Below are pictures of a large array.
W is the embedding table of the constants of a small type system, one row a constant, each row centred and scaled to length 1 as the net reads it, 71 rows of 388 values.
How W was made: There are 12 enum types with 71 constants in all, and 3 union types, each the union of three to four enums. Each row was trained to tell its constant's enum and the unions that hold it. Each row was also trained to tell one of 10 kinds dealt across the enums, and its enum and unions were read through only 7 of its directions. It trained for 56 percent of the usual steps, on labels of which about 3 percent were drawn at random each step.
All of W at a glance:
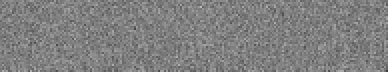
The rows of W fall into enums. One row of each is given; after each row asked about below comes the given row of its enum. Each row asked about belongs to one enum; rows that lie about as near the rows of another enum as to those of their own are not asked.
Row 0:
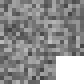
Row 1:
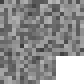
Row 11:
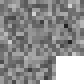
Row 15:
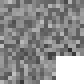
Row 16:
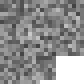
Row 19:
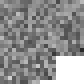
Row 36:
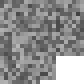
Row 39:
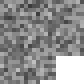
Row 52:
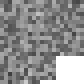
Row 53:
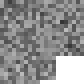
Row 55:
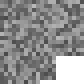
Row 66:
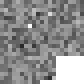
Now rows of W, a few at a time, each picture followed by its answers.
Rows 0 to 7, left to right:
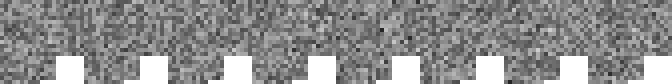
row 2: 66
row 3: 16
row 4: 0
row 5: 66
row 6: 53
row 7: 1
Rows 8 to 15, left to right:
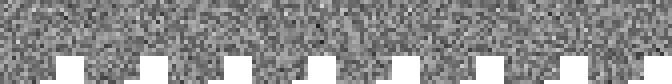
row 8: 55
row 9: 16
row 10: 55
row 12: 36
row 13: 55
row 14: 66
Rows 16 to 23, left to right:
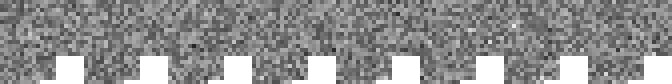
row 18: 36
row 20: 1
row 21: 0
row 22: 36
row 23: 1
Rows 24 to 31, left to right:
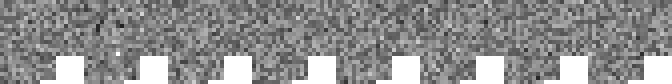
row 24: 52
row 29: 55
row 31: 39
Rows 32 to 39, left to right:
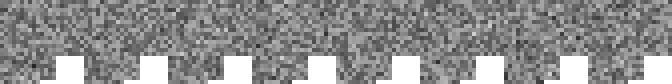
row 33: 36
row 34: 55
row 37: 66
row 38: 52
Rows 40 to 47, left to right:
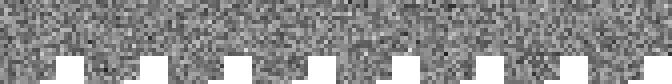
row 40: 1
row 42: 55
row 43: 53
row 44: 16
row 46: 66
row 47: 0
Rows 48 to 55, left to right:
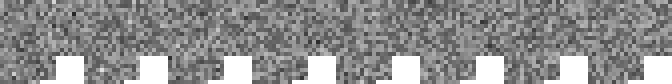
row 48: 53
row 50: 19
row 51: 53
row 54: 1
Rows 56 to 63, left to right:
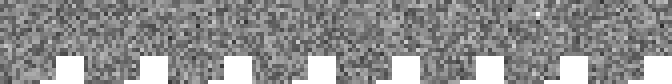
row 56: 66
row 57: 19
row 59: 36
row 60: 0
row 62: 0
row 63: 16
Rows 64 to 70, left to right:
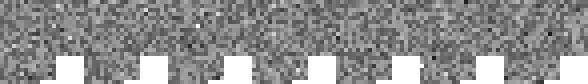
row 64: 39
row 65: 36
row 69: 52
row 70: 15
